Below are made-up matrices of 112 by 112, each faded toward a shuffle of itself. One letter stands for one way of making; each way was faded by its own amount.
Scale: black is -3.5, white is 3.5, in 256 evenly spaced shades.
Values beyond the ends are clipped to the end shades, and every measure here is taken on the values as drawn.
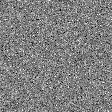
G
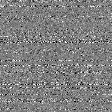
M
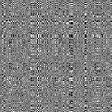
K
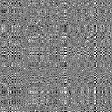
K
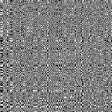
K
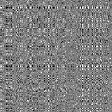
K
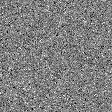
G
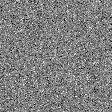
G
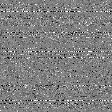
M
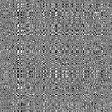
K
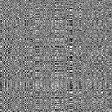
K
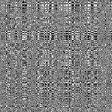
K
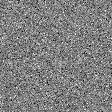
G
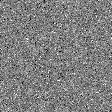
G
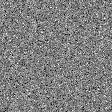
G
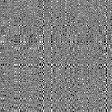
K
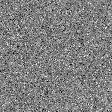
G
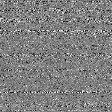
M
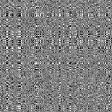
K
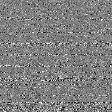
M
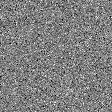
G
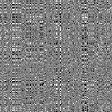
K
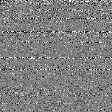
M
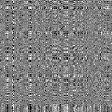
K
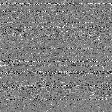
M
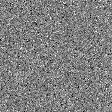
G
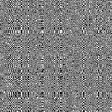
K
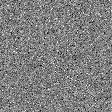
G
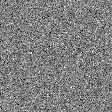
G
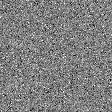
G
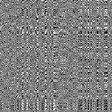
K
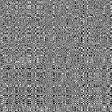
K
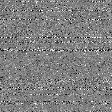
M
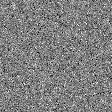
G
